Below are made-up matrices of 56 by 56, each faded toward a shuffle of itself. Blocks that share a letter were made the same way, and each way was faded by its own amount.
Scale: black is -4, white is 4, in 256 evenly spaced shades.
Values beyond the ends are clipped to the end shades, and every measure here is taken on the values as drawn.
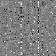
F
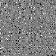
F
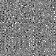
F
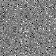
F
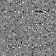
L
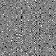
F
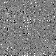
L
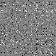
L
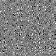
F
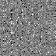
F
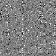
F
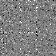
L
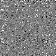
L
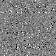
L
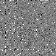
L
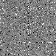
L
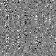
F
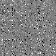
L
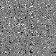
L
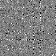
L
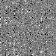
L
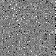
F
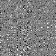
F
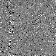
L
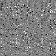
F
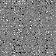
L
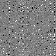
F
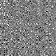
F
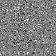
L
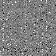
L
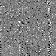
F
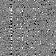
F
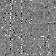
F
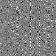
F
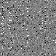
F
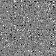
L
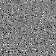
L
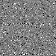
L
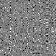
F
